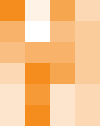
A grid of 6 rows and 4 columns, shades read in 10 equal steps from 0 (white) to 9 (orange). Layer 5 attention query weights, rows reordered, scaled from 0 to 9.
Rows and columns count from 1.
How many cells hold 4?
3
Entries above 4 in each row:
2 2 3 2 1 1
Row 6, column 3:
2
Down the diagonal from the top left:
9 0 6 4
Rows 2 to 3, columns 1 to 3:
6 0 5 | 5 6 6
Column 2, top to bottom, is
1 0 6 9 8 9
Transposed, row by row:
9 6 5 3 2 2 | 1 0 6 9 8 9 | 7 5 6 7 2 2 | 3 4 4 4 3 3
